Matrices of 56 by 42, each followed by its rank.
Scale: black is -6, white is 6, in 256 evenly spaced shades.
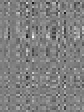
three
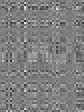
three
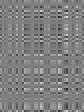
one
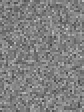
full rank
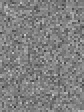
full rank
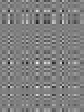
one
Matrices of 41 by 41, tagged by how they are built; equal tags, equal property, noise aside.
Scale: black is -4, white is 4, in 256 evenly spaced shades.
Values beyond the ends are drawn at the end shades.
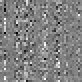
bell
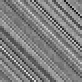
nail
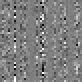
bell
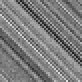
nail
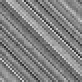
nail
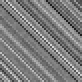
nail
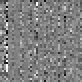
bell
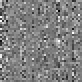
bell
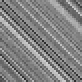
nail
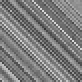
nail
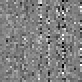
bell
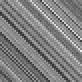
nail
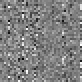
bell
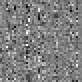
bell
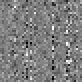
bell
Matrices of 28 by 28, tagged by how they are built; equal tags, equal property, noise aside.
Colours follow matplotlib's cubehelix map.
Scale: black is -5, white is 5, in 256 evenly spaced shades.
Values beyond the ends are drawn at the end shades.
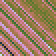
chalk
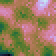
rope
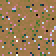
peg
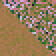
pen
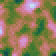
rope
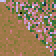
pen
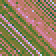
chalk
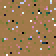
peg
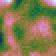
rope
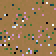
peg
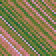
chalk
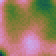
rope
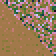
pen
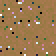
peg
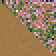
pen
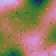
rope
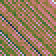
chalk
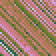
chalk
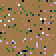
peg
